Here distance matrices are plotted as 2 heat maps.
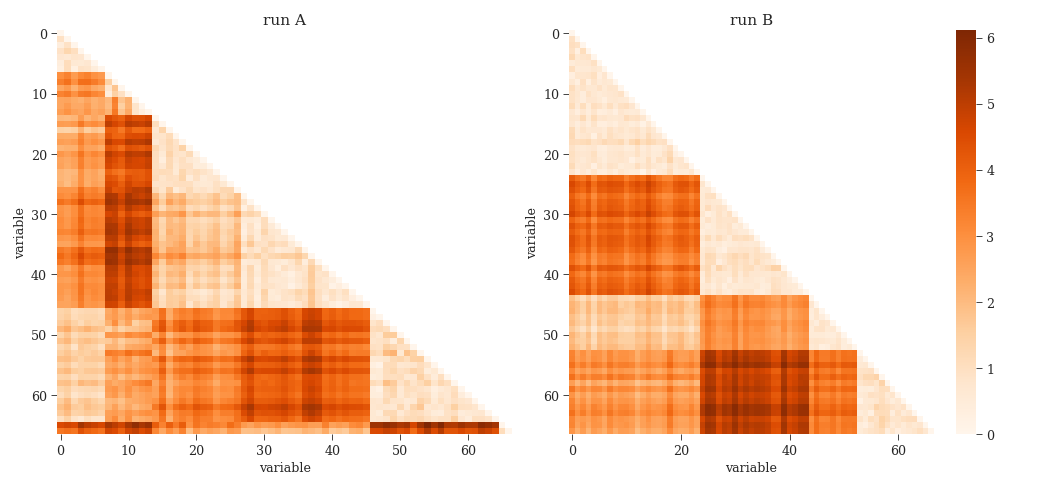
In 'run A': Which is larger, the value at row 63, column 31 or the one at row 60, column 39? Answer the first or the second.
the first
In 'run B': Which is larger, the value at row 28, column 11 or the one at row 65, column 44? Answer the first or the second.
the first
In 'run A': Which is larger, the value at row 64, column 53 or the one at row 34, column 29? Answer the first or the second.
the first
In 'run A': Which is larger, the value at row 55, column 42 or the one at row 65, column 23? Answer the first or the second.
the first
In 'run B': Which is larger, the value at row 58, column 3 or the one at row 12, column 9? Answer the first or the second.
the first
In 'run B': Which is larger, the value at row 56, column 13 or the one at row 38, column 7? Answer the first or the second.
the second
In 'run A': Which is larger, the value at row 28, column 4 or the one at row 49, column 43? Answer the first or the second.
the second
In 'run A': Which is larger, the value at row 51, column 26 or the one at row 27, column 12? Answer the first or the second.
the second
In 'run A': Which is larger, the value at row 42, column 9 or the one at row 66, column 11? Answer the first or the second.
the second
